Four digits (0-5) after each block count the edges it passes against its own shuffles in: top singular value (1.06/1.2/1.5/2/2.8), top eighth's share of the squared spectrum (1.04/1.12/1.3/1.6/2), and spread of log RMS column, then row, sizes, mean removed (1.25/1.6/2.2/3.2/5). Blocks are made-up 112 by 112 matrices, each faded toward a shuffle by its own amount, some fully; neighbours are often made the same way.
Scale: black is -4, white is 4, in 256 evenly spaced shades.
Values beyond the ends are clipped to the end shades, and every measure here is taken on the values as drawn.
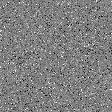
2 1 0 0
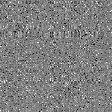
4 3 2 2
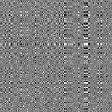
5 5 4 4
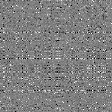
5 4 2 3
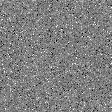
1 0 0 0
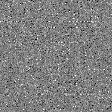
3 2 0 2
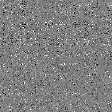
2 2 2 2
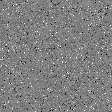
0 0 0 0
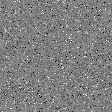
0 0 0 0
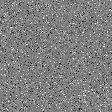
1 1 0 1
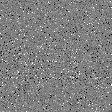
2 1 0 1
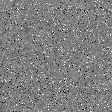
1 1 0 0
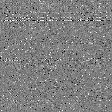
4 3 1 2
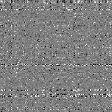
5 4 2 3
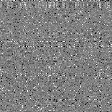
4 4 2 3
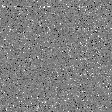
3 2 0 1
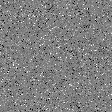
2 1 0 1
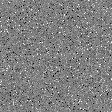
1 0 0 0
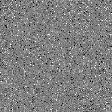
4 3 2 1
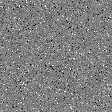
2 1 0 0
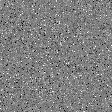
1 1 0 0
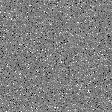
1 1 0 0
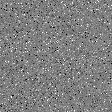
0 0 0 0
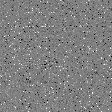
3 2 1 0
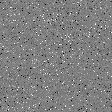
2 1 0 0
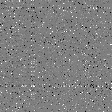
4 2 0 1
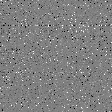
3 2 1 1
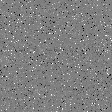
2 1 0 0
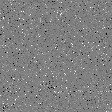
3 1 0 0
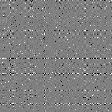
5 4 3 3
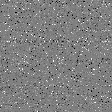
3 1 0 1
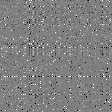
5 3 2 2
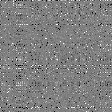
5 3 2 2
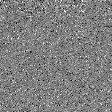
2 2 0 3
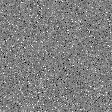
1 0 0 0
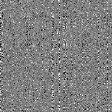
4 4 3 1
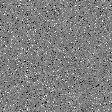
2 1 1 0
